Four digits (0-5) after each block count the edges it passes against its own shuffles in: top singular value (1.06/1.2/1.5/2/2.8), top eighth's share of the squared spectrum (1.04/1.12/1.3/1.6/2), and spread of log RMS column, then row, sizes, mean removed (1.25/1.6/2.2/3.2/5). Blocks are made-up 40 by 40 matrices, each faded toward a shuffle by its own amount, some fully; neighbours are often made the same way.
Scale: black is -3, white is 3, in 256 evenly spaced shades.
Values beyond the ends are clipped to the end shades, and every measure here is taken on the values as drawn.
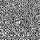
3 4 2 2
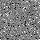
0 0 0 0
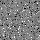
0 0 0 0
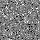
1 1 0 0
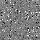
2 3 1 1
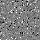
2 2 1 1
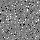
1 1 0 0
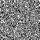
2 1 0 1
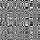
4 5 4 3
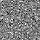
3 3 2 1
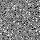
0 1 0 0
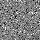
0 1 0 0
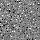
0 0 0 0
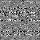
2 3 0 3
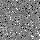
0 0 0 0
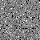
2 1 0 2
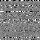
2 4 0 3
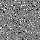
1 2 0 1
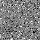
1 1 0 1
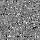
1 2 0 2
